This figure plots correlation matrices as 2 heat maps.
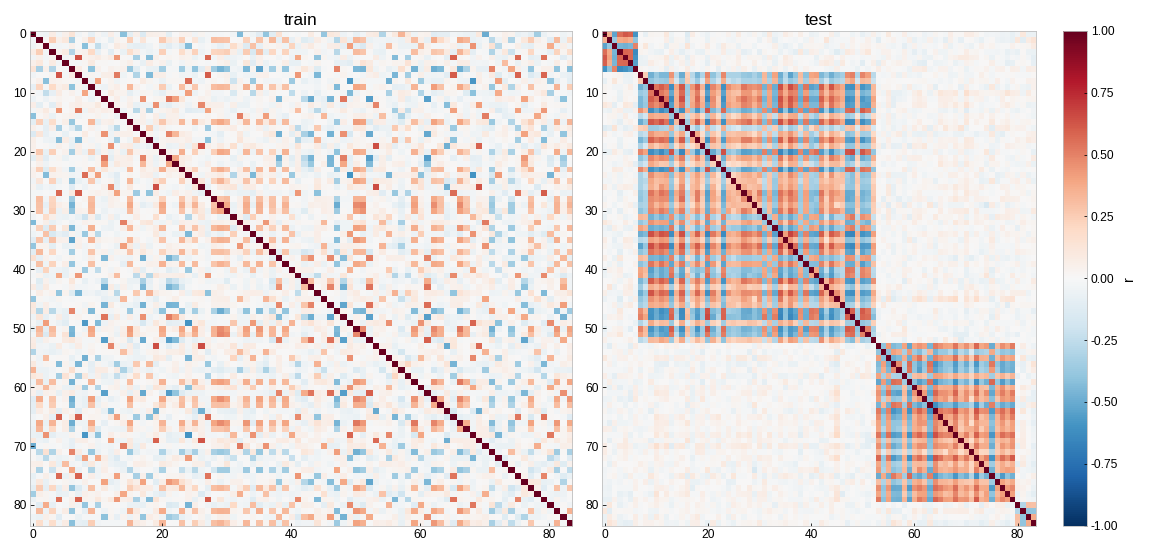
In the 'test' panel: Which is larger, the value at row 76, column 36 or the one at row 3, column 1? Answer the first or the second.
the second
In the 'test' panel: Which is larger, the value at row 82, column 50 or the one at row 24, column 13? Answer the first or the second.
the first
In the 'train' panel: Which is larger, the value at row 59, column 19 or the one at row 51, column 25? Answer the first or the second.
the second
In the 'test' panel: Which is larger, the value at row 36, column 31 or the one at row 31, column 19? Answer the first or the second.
the second
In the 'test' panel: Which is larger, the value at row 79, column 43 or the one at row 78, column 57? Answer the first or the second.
the first
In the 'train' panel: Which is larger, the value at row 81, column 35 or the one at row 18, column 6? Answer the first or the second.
the first
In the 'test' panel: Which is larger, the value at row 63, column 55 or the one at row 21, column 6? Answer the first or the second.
the second
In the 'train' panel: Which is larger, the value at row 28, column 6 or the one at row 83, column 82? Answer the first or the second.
the second
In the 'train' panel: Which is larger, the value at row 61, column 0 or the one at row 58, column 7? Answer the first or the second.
the first
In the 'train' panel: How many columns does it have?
84
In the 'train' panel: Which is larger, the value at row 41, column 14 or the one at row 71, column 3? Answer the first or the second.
the first
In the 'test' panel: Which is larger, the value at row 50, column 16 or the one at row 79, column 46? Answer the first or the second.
the first
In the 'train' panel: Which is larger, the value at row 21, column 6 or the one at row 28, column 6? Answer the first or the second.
the first
